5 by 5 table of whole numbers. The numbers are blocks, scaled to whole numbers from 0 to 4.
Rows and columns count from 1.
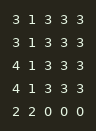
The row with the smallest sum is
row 5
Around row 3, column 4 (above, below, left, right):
3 3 3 3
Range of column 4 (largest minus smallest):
3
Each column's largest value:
4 2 3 3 3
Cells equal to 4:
2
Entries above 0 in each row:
5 5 5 5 2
